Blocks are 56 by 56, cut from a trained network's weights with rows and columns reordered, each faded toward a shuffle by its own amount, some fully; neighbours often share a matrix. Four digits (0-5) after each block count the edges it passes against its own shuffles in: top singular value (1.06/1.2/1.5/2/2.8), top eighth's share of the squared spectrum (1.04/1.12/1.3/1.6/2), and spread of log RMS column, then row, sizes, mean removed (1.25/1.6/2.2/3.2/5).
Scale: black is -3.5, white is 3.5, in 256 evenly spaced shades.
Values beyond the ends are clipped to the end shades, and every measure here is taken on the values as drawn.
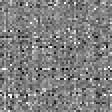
2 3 0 3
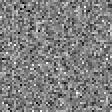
0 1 0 0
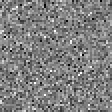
0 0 0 0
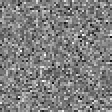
2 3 1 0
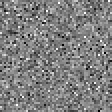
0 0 0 0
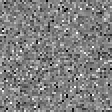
0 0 0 0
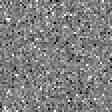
0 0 0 0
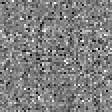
2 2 0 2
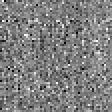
2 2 0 1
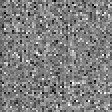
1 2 0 2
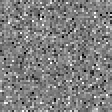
1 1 0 0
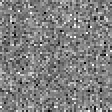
2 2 0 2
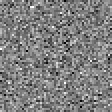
2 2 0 0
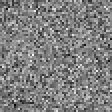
1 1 0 0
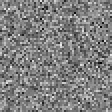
0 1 0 0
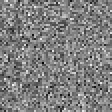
2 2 0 0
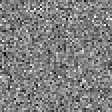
1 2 0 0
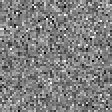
1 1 0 0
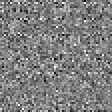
3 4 1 2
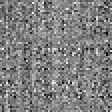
3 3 0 3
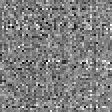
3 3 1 3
